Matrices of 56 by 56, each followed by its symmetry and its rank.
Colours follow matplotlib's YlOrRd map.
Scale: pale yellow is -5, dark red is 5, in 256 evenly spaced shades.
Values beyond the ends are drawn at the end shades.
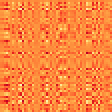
neither, rank two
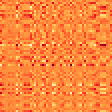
neither, rank three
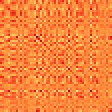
symmetric, rank three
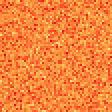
neither, full rank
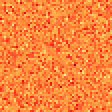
antisymmetric, full rank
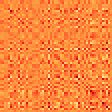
symmetric, rank three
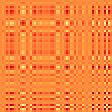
symmetric, rank one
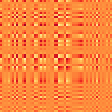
symmetric, rank one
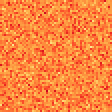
antisymmetric, full rank
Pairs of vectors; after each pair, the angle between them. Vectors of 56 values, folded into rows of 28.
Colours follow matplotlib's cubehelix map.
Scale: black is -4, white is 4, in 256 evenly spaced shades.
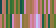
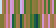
nearly opposite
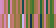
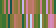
nearly opposite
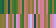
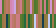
partly opposed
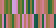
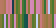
partly opposed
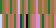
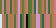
nearly parallel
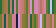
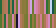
nearly parallel
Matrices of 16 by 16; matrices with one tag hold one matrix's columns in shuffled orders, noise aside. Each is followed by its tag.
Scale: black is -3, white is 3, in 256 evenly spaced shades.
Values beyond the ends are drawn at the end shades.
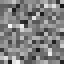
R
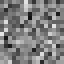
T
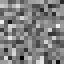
R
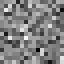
R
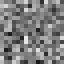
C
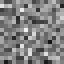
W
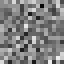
C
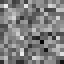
W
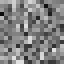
C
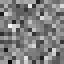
R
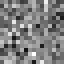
T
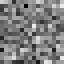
C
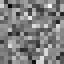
R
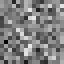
W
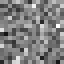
R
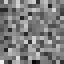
C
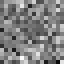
C
